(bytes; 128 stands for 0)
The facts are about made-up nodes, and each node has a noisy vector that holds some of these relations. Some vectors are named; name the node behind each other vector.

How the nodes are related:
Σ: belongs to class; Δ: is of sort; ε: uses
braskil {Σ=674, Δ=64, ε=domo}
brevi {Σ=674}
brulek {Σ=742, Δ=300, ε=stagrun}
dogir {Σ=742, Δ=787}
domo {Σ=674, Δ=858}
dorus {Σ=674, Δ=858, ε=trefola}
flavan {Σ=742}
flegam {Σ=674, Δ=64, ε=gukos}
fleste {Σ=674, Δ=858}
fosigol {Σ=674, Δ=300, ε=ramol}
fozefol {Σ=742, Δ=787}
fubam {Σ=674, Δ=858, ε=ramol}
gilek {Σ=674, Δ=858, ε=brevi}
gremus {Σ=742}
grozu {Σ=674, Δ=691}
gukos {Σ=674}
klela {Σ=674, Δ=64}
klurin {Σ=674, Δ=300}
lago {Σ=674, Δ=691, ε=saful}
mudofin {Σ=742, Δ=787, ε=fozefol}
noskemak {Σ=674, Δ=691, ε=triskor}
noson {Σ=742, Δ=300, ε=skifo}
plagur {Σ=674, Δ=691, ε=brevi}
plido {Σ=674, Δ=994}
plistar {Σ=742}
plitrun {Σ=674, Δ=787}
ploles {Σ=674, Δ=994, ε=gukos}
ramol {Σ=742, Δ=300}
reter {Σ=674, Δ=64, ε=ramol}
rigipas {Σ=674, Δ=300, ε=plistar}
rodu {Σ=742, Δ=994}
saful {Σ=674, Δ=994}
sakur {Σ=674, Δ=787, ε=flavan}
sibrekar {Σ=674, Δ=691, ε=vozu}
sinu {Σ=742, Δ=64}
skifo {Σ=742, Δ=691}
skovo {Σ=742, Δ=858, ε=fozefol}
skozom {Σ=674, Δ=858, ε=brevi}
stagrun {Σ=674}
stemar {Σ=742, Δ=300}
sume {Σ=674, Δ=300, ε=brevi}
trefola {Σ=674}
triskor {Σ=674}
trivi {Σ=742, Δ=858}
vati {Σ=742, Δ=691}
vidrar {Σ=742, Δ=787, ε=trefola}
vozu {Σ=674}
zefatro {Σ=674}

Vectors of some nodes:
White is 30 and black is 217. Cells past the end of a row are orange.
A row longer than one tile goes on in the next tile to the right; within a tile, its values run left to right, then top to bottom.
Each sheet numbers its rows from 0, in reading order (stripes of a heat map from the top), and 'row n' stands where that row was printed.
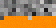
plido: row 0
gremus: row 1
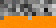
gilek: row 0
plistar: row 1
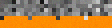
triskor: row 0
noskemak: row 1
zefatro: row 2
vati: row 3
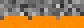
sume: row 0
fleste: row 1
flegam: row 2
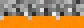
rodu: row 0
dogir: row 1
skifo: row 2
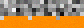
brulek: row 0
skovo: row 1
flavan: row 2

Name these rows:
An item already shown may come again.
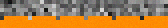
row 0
trefola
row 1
gremus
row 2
sibrekar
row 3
plagur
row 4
plitrun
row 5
saful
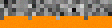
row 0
gukos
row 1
flegam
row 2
plistar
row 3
braskil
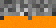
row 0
brevi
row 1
grozu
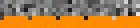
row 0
sakur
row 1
domo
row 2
triskor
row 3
vozu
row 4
mudofin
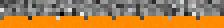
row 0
dorus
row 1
saful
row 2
vidrar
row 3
rigipas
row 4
lago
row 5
rigipas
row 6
fozefol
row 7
rigipas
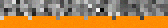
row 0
skovo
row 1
sinu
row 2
ploles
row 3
ramol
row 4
fosigol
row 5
klurin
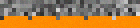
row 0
stagrun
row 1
reter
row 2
dorus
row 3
klela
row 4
trivi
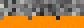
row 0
ploles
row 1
reter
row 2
vozu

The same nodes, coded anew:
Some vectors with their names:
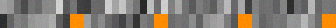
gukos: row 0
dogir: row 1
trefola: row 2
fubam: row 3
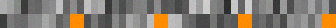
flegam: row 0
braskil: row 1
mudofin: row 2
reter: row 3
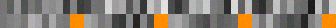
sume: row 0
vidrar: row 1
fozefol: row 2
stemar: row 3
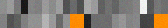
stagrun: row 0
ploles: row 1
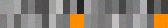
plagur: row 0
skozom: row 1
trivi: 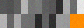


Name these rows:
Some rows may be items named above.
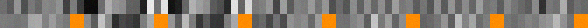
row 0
sume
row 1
ramol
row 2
ramol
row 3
reter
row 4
fosigol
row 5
fosigol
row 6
fubam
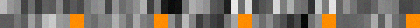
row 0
domo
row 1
brevi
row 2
ramol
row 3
rodu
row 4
rigipas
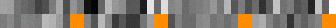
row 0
dorus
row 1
ramol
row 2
plido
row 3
skovo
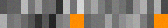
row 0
gremus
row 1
trefola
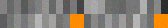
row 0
klurin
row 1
grozu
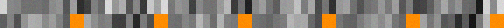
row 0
lago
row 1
vidrar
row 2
brevi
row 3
plitrun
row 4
zefatro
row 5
sinu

